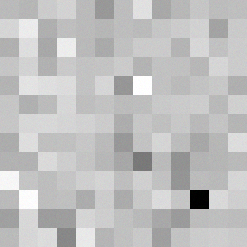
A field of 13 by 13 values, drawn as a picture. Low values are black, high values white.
Ninth with the lowest average: bottom right. Histogram: skewed, a long tail of low values. Mirror symmetry: none. Roughest part: bottom right. Odd rows or columns: none.
